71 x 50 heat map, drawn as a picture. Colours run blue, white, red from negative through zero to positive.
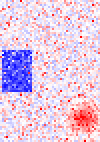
Bumps: one, in the bottom right. Odd patch: lower, in the middle left. Ninth with the highest average: bottom right. Stripes: none. Ninth with the lowest average: middle left.
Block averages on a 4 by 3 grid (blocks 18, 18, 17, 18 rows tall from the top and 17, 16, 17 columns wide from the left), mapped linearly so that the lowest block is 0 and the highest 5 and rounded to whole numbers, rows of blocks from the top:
3 3 3 / 0 3 3 / 0 3 3 / 3 3 5
